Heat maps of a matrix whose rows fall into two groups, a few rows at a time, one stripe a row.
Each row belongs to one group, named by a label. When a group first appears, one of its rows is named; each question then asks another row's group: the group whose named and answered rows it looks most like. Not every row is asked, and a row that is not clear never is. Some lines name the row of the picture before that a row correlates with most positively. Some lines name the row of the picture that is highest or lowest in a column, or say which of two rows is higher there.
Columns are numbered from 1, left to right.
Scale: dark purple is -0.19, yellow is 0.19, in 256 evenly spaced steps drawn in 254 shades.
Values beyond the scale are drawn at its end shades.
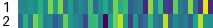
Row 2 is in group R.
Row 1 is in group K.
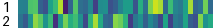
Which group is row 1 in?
K
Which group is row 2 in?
R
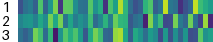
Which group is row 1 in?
R
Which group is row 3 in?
R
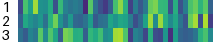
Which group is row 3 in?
R
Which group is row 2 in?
K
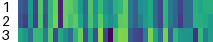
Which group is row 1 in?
R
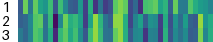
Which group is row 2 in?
R
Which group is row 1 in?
K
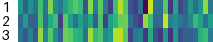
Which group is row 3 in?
R
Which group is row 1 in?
R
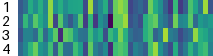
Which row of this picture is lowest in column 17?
4
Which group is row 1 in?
K
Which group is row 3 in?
R
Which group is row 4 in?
K
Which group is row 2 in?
K
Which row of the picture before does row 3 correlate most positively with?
2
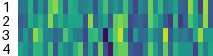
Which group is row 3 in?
R
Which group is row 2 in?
K
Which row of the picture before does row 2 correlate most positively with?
1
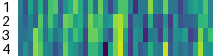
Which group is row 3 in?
R
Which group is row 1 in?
R
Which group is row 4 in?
R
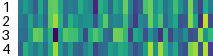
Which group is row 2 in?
K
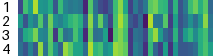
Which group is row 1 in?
K
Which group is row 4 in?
R
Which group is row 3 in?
K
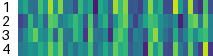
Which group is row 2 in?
K
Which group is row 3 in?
K
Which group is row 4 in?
K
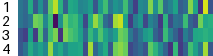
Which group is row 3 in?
R
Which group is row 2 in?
R
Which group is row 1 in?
K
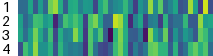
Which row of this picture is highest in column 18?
1
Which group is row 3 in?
R
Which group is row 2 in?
R
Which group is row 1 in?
K
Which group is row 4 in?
K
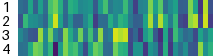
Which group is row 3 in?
R
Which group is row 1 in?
K
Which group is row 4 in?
R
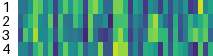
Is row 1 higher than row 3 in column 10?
Yes
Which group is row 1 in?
R
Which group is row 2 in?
K
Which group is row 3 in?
K
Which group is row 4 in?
R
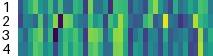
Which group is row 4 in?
R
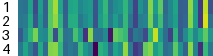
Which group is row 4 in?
K
